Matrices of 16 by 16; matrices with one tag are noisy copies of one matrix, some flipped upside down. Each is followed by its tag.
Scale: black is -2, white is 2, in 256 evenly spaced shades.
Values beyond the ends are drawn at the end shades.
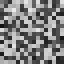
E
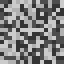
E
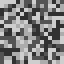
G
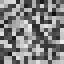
G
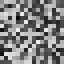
E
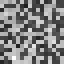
E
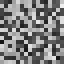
E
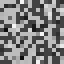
E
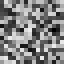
G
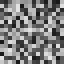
E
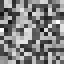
G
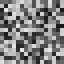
E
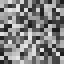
E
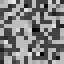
G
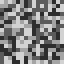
G
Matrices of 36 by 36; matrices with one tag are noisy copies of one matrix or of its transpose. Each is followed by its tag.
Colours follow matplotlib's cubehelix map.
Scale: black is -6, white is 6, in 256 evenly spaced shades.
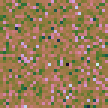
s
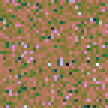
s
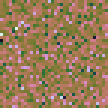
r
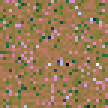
s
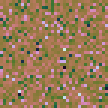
s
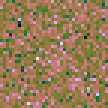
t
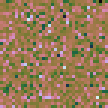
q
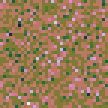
t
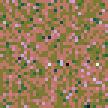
s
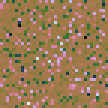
t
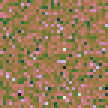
s
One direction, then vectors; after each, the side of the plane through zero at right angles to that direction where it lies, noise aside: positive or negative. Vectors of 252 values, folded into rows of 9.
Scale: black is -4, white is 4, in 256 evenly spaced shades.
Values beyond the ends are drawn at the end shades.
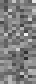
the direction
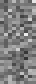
positive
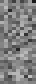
negative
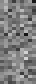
negative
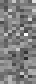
positive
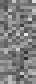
positive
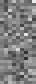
positive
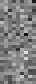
negative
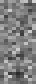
positive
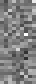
positive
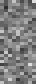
positive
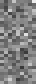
positive
